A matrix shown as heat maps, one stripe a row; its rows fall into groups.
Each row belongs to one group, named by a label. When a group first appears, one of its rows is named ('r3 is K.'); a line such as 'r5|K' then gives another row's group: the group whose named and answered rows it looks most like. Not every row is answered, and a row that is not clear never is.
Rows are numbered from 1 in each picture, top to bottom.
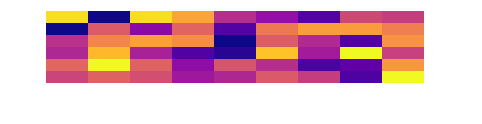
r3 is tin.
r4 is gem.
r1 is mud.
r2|gem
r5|tin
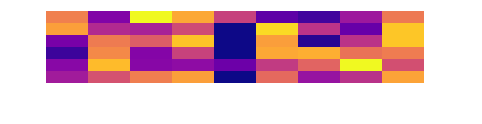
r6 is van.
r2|van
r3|van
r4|gem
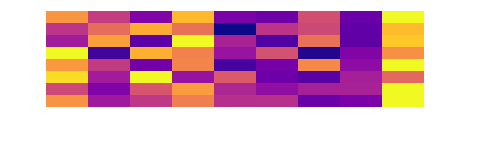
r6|mud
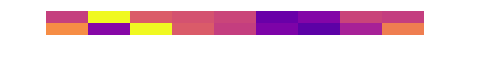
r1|tin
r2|mud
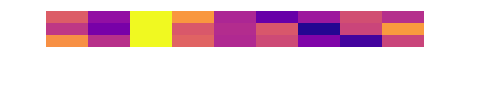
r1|mud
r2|mud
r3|mud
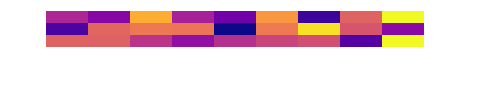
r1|van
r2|gem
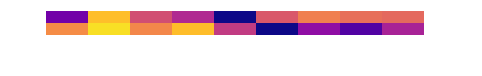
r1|gem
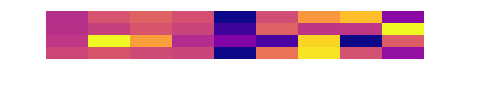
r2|van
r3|tin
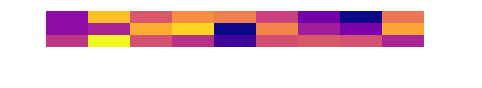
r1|tin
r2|van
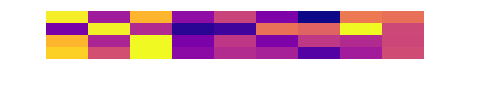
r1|mud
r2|gem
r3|mud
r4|mud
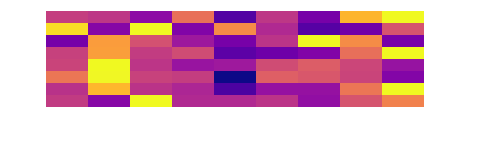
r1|van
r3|gem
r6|gem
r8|mud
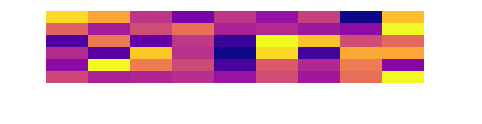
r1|tin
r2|van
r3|gem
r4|van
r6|van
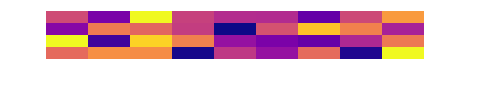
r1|mud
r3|mud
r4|tin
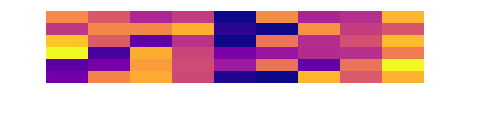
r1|van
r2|tin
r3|van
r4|mud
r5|van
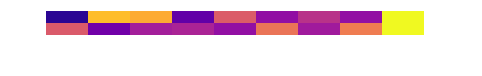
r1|tin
